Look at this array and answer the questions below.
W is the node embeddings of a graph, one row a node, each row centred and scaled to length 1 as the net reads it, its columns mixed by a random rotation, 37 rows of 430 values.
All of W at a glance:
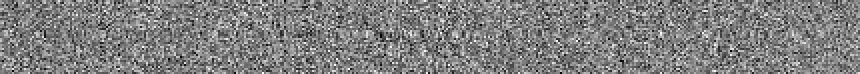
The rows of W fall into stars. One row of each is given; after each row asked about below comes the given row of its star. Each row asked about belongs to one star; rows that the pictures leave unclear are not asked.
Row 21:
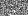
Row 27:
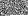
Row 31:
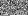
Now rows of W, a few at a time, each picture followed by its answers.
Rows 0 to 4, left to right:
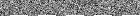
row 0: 27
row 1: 27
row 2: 21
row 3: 31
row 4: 27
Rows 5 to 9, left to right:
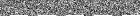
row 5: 31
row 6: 21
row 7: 21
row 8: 27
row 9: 21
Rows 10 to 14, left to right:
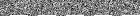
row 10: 27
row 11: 27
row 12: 21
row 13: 27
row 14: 21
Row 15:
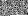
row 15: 31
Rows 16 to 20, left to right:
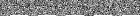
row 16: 31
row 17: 31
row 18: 31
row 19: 27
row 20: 31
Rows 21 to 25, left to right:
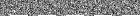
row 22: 27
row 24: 27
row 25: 21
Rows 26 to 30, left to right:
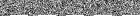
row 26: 27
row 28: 31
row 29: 21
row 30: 21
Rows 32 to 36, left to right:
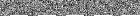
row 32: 31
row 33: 27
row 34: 31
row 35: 27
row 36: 21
